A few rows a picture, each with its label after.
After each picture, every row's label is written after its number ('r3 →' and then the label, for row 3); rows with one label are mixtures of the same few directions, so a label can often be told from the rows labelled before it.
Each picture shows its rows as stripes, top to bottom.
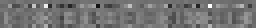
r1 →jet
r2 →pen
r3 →jet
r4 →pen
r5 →pen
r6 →pen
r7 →pen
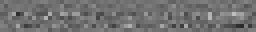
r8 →pen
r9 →pen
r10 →pen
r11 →jet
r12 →pen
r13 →pen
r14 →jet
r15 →jet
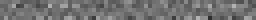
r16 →jet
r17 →jet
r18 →pen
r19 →jet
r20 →pen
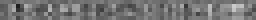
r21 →jet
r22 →jet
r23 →jet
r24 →pen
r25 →jet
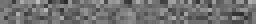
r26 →jet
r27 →pen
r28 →pen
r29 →jet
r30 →pen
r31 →jet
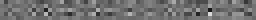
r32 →pen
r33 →pen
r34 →pen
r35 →pen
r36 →jet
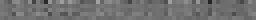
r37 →pen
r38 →jet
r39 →pen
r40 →jet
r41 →pen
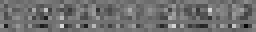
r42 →pen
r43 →pen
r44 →pen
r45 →pen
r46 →pen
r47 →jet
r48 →pen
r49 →jet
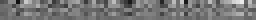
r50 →jet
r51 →jet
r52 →jet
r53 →jet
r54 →pen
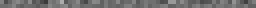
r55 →pen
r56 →jet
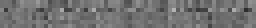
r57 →jet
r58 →jet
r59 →pen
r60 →pen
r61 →pen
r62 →jet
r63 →pen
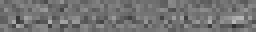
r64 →pen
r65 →jet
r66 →pen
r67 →jet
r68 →jet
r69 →jet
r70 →jet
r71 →pen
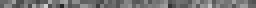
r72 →jet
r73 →pen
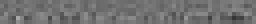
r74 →jet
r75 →pen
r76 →jet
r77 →pen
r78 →jet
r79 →jet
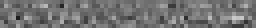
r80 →pen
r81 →pen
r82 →jet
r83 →jet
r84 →jet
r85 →pen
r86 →jet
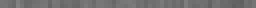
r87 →jet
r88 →jet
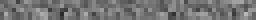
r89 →jet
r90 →pen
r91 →jet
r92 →pen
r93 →pen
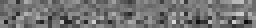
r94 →jet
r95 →pen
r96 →pen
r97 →jet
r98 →jet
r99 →pen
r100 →jet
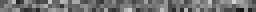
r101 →jet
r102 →pen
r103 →jet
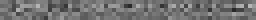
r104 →jet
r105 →jet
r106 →jet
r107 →jet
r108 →pen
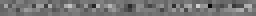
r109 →jet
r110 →pen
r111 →jet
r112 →jet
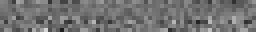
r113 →jet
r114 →jet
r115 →jet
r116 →jet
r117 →jet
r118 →pen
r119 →jet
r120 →pen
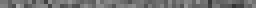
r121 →pen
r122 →jet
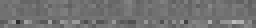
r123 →jet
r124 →pen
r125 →jet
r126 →jet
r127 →jet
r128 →jet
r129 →pen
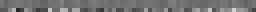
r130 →pen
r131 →pen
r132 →jet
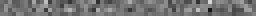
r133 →pen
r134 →pen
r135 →pen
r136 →jet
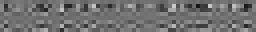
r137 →pen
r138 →pen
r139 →pen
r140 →pen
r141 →pen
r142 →pen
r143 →pen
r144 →pen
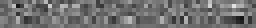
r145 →pen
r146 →jet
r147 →pen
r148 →jet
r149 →jet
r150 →jet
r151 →pen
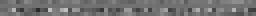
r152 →jet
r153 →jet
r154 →jet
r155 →jet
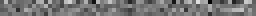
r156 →pen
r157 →pen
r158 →jet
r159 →pen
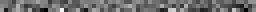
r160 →jet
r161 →jet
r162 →pen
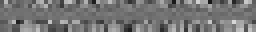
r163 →pen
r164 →pen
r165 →pen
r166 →pen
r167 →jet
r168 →jet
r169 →jet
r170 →jet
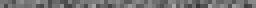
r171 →jet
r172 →pen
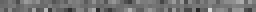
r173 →jet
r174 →jet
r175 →pen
